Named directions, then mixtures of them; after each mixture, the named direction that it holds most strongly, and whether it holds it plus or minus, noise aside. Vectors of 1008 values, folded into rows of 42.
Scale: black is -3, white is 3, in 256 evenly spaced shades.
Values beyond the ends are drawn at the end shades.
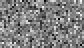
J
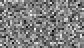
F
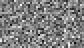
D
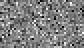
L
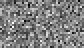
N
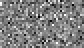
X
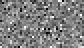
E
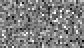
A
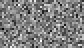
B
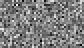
B, minus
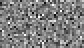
X, minus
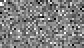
L, plus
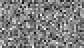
X, plus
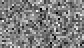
J, plus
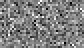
L, minus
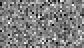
X, minus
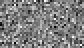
J, minus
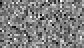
X, minus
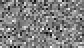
E, plus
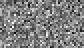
N, plus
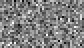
J, plus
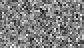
B, plus
